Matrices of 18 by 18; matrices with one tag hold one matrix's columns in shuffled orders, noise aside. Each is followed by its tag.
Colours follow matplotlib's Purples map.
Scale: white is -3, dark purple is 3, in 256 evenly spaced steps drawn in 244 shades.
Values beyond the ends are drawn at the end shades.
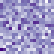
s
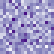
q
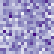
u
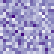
u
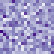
u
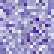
q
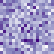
q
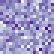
s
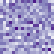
s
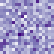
u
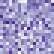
s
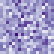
u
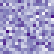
u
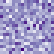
s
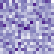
s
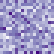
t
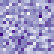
u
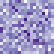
q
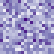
q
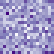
t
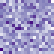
s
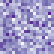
u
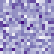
s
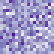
u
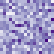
q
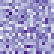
t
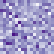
u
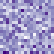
t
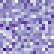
s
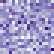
s
